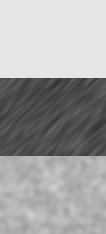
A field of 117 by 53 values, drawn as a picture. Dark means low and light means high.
The table splits into 3 rows of 1 panel. Panel 1,1: very high, flat. Panel 2,1: low, slanting up to the right, faint in contrast. Panel 3,1: high, blotchy, faint in contrast.
